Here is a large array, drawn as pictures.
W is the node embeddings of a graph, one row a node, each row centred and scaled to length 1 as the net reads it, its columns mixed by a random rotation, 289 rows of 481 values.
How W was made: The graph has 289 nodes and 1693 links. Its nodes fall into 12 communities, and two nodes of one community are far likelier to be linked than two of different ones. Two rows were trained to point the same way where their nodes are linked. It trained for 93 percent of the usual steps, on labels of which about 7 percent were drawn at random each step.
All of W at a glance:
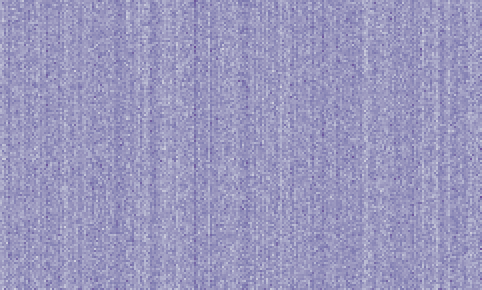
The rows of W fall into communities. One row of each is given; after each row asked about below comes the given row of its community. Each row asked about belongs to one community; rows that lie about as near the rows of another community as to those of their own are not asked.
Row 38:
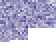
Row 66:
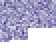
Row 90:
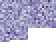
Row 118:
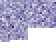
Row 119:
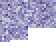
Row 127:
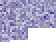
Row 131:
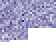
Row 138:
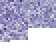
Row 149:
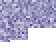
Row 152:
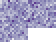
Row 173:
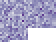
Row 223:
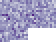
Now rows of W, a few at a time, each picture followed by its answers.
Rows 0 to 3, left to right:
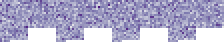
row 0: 119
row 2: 118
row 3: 38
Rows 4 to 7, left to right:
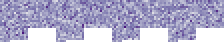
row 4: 66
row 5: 90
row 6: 118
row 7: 66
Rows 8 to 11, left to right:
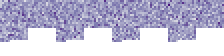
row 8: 152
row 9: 149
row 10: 173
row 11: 90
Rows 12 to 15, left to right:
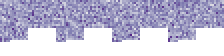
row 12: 223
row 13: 131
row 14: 119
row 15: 127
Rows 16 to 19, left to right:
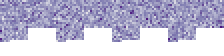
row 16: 152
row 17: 118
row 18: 90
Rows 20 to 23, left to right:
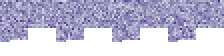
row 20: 173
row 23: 223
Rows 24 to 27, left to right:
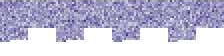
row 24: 127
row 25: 152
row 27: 90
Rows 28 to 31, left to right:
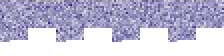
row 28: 131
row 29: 127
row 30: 119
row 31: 38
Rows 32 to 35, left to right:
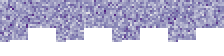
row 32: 223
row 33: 118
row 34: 38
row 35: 138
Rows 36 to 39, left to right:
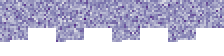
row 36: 118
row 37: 90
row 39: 173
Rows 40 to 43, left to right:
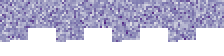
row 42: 223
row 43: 119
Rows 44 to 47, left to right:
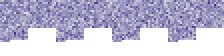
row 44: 66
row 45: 66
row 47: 119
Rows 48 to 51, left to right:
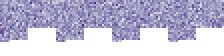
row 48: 223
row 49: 149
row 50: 38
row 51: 38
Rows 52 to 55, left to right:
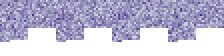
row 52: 127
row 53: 138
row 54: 138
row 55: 223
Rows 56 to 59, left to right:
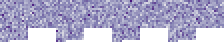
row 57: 223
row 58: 119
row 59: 66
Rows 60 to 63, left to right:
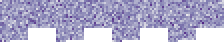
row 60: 90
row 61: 152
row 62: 138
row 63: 127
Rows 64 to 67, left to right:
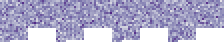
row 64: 173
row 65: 127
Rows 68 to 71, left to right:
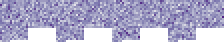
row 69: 173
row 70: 66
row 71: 138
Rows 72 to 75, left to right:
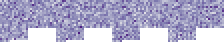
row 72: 152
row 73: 38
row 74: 66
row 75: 131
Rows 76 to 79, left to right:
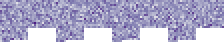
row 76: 173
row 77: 90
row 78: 118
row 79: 149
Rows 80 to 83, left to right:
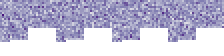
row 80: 131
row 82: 127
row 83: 223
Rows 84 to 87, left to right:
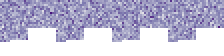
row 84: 127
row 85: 119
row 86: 131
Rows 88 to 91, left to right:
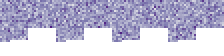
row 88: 152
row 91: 119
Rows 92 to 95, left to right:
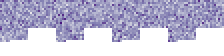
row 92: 131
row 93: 138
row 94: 223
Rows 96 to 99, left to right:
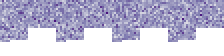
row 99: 223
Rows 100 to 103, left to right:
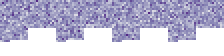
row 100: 38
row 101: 173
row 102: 138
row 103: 90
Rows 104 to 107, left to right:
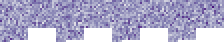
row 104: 173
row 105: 38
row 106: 119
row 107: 152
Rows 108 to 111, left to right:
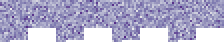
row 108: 127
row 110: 38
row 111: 66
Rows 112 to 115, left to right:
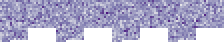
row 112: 173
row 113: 127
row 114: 66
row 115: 119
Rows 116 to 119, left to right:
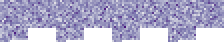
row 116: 66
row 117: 118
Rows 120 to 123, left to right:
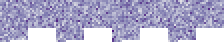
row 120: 118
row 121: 173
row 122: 152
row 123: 173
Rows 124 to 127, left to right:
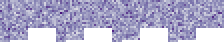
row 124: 149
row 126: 152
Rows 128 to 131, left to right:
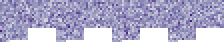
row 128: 152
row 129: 118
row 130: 38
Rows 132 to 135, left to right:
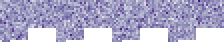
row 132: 138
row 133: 66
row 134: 119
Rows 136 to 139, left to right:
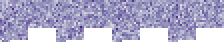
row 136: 138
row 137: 38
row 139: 118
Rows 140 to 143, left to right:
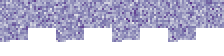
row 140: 119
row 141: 38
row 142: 173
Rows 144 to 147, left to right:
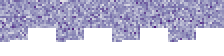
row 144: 118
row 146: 90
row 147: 173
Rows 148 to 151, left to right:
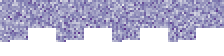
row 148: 90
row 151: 66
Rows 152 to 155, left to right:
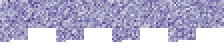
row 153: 66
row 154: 173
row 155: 66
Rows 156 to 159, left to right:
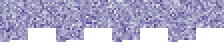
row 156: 149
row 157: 223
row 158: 149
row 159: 138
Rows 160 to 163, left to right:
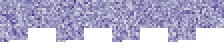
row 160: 223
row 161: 38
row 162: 90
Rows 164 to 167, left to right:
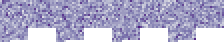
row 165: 223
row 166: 119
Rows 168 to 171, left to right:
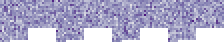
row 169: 152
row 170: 223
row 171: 152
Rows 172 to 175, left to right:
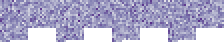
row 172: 138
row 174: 152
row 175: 152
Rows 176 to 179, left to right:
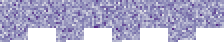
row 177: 149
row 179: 118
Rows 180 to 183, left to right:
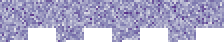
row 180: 223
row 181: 173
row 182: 119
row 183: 173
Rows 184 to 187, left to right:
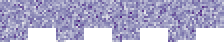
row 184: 66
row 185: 131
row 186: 118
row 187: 223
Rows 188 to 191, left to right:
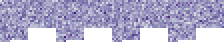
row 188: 173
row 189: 90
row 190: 138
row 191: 127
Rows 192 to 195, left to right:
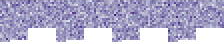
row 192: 131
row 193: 66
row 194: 173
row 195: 127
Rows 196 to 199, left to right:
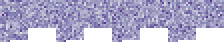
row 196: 138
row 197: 138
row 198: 149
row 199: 149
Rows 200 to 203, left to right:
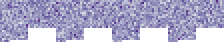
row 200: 90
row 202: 38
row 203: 90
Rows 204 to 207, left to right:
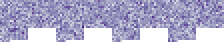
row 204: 66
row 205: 90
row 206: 131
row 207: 90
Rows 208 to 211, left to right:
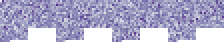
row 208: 90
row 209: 38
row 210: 119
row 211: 131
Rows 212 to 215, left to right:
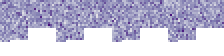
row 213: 66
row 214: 66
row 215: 138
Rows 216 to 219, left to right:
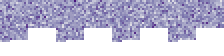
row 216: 223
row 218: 149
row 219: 152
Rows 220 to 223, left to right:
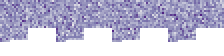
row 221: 223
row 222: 127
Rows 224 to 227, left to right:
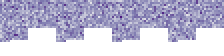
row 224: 66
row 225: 119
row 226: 127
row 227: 131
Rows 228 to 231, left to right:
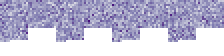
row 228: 38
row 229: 119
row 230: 127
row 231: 138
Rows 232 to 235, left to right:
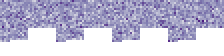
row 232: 118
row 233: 127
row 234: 90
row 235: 90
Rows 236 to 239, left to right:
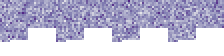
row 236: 173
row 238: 127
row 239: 90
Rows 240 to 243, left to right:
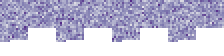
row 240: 119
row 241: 138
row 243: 173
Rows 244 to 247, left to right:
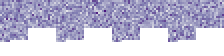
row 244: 138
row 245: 66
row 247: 223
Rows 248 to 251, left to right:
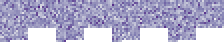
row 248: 131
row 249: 138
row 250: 127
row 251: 118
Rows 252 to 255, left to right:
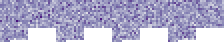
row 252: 173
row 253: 131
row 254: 173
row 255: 127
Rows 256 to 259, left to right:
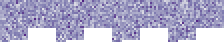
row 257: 38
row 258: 131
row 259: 119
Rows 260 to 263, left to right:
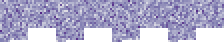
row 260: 152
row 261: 138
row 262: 127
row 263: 118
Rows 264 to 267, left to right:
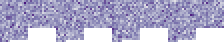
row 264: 223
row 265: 131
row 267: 149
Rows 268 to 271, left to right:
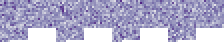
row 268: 127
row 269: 173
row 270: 66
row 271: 118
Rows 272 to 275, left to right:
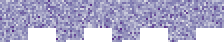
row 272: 149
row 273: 152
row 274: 149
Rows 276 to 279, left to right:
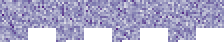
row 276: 131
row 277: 173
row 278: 119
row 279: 119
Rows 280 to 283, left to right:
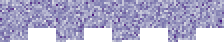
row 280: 149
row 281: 38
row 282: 38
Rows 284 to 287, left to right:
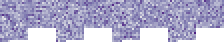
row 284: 223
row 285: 90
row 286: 127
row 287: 90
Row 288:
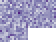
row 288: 152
